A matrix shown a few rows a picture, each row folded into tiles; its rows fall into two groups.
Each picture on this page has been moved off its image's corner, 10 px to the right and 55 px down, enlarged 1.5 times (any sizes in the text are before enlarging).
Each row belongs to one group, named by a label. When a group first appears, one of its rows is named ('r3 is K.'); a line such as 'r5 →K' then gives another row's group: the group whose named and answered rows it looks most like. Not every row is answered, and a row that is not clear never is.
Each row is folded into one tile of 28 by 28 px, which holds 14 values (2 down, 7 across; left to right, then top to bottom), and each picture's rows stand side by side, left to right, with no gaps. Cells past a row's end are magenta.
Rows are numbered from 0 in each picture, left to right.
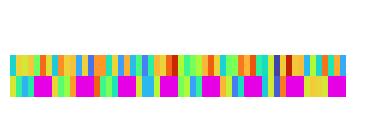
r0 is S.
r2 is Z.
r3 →S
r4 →S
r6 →S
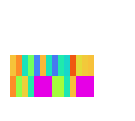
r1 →S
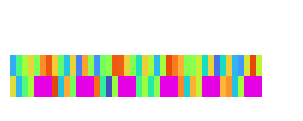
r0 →S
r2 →S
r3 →S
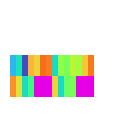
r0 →S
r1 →S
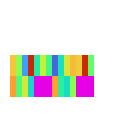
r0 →Z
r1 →S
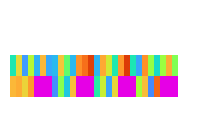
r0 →Z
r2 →S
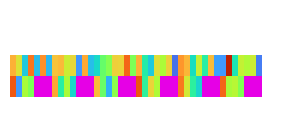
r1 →Z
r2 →S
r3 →Z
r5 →Z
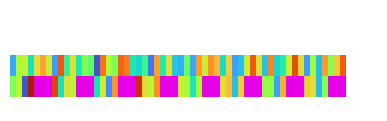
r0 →S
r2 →S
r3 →Z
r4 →S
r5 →S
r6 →S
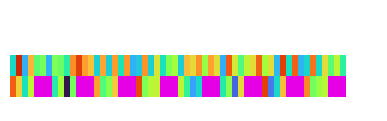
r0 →Z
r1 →S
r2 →Z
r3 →Z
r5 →S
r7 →Z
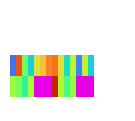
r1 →Z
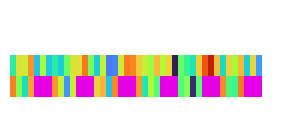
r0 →Z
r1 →S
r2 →S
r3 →Z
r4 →S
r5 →Z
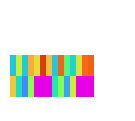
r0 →S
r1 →S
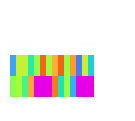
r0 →S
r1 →Z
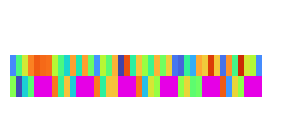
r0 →S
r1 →Z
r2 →Z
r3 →Z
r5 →Z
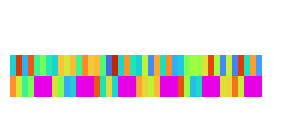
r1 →S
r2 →Z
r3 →Z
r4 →S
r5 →Z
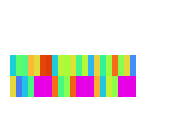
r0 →S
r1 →Z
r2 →Z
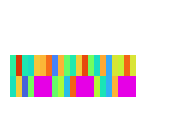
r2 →S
